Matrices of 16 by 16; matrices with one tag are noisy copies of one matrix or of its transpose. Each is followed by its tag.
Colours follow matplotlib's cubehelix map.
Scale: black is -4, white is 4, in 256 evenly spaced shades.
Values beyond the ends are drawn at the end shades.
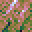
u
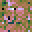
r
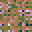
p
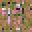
r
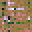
r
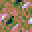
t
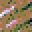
u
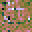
r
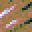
u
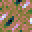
t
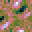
t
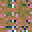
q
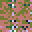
q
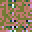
q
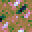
t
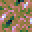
t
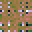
p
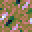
t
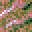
u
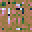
r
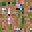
r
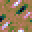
t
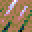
u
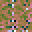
q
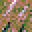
u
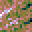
u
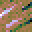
u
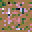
r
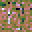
r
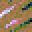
u
